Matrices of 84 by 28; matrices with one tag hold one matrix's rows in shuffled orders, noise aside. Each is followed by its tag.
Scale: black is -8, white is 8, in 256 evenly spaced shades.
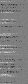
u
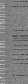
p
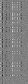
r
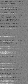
u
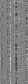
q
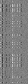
r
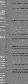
p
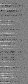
u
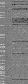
p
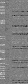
p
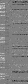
p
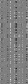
q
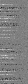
u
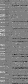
p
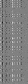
r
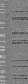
p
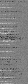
u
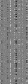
q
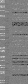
p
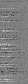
u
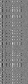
r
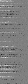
u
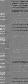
p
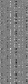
q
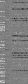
p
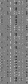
q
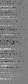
u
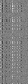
r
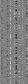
q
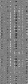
q
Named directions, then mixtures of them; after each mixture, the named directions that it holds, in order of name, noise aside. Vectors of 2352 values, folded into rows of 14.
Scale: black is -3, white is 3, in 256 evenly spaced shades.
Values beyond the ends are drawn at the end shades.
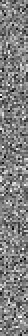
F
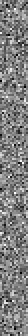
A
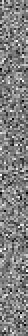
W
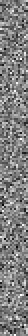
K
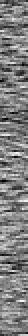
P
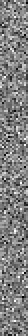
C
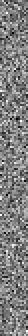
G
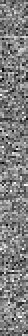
F, P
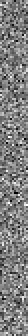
C, F, W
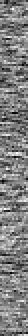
P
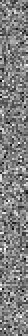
A, F, W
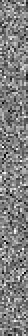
C, F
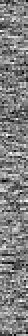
C, K, P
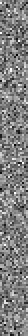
A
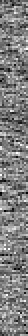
P, W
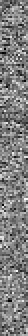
A, K, P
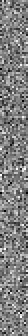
F, W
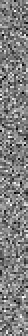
C, F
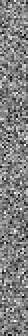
C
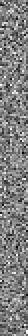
C, G, K
